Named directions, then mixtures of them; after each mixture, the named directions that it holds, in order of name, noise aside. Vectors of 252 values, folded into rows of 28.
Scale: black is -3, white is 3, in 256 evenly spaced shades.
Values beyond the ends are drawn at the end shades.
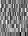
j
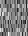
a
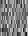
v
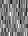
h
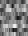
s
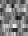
s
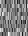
a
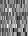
s, v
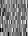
a, v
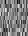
a, v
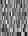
j, v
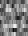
s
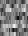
s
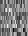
s, v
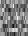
j, s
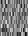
j, v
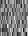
v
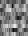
s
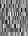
h, j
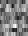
s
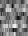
s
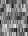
s, v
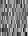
v
